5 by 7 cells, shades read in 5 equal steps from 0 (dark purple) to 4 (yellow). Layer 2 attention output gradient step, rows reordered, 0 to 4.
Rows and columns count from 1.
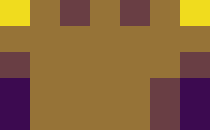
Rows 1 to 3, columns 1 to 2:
4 2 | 2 2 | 1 2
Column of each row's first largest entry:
1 1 2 2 2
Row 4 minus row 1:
-4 0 1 0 1 -1 -4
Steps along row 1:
down down up down up up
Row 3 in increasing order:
1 1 2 2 2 2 2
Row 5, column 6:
1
